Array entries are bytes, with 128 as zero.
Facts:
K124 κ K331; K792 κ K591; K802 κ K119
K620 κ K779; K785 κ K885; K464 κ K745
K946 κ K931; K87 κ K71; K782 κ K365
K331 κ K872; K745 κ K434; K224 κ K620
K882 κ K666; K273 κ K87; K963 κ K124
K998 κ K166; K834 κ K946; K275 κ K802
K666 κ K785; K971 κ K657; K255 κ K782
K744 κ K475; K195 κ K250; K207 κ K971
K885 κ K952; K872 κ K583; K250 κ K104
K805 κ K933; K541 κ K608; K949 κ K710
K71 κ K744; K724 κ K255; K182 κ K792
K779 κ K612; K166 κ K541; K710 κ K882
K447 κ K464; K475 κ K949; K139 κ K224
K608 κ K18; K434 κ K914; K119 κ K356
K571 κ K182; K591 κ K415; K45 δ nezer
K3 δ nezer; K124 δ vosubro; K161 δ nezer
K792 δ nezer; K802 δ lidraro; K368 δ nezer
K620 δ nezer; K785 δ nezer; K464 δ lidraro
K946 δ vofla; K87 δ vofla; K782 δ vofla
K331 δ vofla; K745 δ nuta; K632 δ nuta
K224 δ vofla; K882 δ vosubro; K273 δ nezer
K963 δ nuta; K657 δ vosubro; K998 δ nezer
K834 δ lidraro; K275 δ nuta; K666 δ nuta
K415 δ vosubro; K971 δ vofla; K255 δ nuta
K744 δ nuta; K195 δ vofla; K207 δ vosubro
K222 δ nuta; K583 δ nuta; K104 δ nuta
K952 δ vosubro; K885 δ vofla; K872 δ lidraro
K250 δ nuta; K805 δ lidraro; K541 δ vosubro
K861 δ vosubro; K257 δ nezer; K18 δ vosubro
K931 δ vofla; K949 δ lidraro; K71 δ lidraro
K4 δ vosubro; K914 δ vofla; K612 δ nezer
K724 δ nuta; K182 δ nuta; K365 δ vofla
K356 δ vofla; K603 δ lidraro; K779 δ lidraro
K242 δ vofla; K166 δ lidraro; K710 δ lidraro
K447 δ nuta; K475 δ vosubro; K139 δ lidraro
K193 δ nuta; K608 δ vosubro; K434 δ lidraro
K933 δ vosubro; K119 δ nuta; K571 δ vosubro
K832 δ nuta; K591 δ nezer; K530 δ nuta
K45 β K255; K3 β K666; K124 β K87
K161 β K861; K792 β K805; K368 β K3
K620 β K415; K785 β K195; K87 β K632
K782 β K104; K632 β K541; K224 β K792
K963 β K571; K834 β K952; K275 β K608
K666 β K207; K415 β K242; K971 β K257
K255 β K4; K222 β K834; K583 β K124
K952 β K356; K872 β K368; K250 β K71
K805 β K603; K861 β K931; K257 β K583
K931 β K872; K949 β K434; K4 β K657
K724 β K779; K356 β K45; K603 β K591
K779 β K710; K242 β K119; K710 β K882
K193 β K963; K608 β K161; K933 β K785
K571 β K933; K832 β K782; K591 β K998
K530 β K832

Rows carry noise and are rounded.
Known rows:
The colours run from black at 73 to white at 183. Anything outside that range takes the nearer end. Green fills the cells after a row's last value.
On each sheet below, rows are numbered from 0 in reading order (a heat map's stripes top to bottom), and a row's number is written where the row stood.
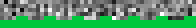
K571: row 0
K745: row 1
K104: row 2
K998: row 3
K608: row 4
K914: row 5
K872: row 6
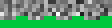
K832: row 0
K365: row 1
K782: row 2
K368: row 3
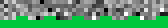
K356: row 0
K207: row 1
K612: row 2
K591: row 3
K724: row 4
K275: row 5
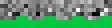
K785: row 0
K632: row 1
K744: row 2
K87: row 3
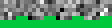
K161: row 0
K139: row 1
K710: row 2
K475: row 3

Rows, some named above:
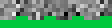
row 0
K802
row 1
K161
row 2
K583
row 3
K802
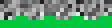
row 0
K931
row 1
K250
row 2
K782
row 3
K365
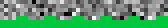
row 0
K356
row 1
K571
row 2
K87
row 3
K182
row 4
K963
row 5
K834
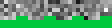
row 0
K356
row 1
K365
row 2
K224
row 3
K222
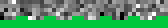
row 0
K779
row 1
K18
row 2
K195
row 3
K166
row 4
K124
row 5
K255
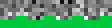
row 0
K4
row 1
K933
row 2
K415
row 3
K861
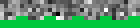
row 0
K946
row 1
K224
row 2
K541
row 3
K273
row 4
K952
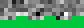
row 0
K657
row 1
K971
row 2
K45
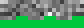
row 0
K257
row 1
K885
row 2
K193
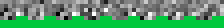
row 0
K882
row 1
K250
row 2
K882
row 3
K620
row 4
K885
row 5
K45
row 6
K45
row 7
K331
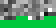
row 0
K666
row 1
K119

